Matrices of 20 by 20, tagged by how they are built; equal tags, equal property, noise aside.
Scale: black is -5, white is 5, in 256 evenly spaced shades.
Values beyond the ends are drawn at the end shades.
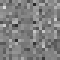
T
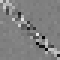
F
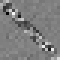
F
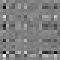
T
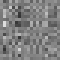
T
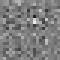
T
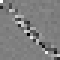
F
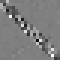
F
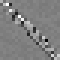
F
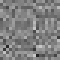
T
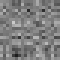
T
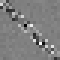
F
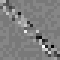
F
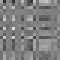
T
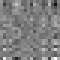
T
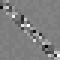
F
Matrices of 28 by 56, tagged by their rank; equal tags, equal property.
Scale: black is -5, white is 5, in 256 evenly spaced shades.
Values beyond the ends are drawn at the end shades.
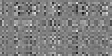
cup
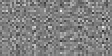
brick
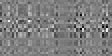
cup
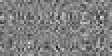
brick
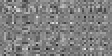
brick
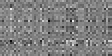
cup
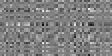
cup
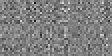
brick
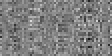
brick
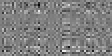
cup
